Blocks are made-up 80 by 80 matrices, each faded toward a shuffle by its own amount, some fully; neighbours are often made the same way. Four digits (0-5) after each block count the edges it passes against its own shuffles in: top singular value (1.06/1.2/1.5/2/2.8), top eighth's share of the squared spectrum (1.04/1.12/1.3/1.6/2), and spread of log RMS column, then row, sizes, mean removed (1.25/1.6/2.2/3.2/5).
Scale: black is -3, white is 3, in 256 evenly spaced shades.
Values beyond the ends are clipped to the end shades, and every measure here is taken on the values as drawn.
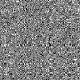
4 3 2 2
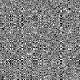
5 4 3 3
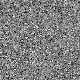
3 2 0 0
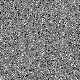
0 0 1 0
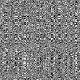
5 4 3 3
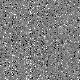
1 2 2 0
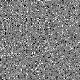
3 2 1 1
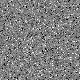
2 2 0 0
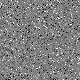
2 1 0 0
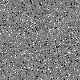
1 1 0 0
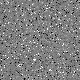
0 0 0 0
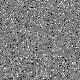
2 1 0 0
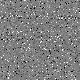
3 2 0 1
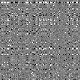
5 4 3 3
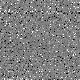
3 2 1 1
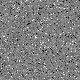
0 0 0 0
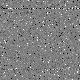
3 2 0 1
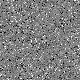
0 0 0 0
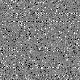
3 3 1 2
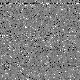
3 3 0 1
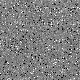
2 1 0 0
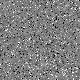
2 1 0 0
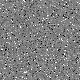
0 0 0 0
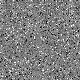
2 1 0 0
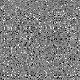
4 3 2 2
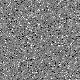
2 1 0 0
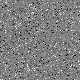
0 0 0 0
